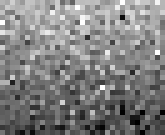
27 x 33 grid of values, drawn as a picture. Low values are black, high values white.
Slope: up to the top. Stripes: none. Histogram: bell-shaped. Ninth with the lowest average: bottom right.
